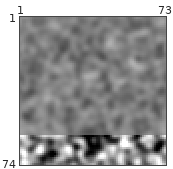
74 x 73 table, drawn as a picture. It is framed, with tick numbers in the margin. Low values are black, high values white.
The texture is blotchy. The bottom middle is the ninth with the lowest average. No regular stripes run through it. The top part is calmer, up to a seam about 80% of the way down. There is no overall slope.
